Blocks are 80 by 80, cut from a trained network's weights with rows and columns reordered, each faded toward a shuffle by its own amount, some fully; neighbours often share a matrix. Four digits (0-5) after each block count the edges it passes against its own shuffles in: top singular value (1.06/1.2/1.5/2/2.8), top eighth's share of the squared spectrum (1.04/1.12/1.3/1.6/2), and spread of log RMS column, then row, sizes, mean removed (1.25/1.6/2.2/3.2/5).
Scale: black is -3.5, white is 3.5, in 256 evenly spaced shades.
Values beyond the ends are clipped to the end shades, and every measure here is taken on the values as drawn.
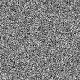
2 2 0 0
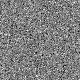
1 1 0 0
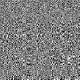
4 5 3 3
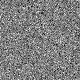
0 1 0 0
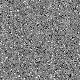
0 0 0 0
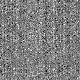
3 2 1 2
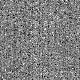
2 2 0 1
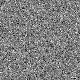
1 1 0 0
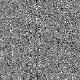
3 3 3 0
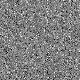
2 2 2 0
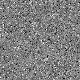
1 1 1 0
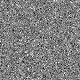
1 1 0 0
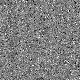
0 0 0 0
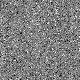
0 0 0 0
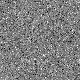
0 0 0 0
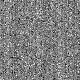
2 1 0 0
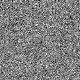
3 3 1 1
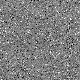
1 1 1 0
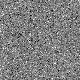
1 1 0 0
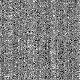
3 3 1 2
